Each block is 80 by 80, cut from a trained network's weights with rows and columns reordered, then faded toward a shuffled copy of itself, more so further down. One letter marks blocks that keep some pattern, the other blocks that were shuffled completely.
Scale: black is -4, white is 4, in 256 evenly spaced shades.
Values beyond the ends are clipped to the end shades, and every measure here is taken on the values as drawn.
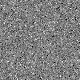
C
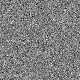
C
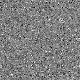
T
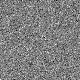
C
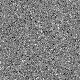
C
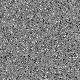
C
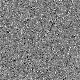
C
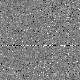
T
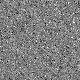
C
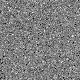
C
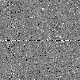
T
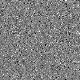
T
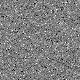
C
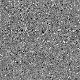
T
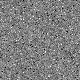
C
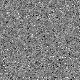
T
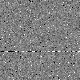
T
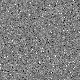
C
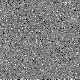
T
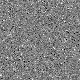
C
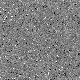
C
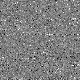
T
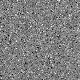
C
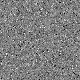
C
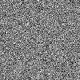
T
